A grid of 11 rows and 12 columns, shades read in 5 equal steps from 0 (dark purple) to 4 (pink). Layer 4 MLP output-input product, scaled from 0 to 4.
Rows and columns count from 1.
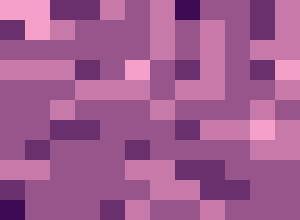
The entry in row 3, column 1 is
2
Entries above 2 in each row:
5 5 4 6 6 3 4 2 4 2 2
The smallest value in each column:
0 1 1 1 1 1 2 0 1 1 1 2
